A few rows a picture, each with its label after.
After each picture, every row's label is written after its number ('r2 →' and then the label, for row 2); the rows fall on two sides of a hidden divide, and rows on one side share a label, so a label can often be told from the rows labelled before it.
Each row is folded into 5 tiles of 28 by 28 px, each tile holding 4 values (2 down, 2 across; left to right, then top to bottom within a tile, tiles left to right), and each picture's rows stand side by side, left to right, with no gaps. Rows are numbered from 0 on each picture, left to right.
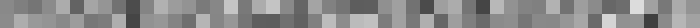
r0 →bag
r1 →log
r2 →bag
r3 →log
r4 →log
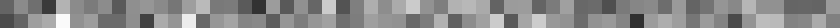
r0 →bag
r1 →bag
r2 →log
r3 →bag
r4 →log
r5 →bag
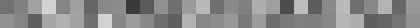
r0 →bag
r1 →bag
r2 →bag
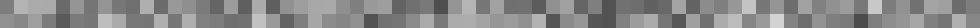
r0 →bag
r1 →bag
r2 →bag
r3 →bag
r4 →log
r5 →bag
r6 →bag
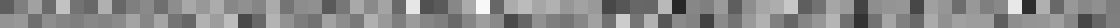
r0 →bag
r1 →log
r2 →log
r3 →bag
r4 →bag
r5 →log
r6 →bag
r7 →bag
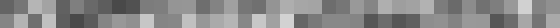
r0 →bag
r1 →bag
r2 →log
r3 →log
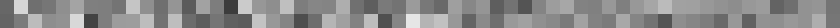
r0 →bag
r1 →bag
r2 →bag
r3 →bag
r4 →log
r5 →bag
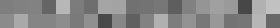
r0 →bag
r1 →log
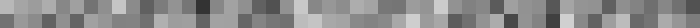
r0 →log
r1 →bag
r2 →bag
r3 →bag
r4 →bag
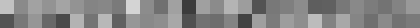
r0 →log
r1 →bag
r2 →log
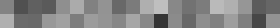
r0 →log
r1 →log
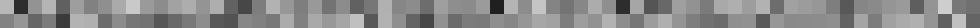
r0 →log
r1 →log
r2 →bag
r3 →bag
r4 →log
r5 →bag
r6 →bag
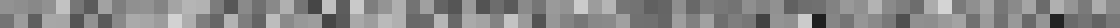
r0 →bag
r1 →bag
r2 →log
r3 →log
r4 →bag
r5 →log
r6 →bag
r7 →log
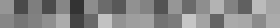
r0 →bag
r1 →log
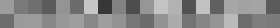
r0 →bag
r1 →bag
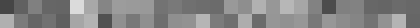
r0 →log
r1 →log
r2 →bag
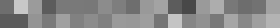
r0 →bag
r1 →log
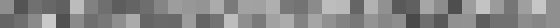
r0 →log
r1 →log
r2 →bag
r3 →log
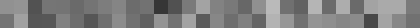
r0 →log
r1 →log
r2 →bag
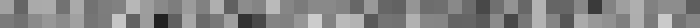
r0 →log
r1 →log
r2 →bag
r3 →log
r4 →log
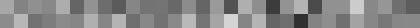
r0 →bag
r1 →bag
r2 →log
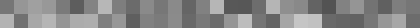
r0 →bag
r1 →log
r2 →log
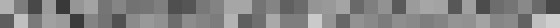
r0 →log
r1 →log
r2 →bag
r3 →bag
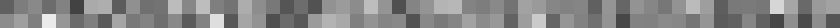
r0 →bag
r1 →bag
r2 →bag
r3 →bag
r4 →log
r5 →log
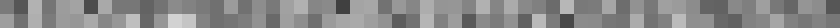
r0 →bag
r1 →bag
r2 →log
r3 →bag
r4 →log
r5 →bag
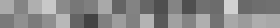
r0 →bag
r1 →bag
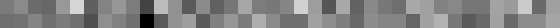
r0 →log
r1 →bag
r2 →bag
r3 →log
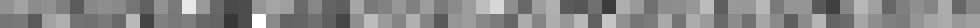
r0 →bag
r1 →bag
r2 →log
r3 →log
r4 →log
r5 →bag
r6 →bag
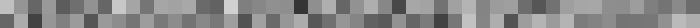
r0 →log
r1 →bag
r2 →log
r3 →bag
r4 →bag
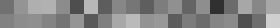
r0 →bag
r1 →bag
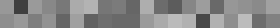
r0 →log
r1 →log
